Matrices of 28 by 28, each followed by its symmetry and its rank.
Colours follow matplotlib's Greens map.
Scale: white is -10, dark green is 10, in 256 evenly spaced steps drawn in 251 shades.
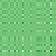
symmetric, rank one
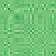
symmetric, rank two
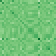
symmetric, rank five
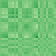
symmetric, rank two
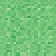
neither, rank five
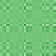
symmetric, rank one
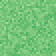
symmetric, full rank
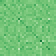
symmetric, rank five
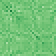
symmetric, rank five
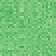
neither, rank five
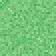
symmetric, full rank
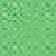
symmetric, rank two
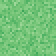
neither, full rank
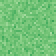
neither, full rank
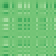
symmetric, rank one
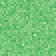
symmetric, full rank
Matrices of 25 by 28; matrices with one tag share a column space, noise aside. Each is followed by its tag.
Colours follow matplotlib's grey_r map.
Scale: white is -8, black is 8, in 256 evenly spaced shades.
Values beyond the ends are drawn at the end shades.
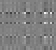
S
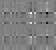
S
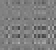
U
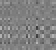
U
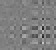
U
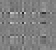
S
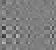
U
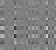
U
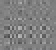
U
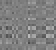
U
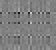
S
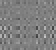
U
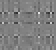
S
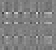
S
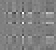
S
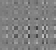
U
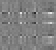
S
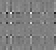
S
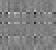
S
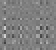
U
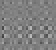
U
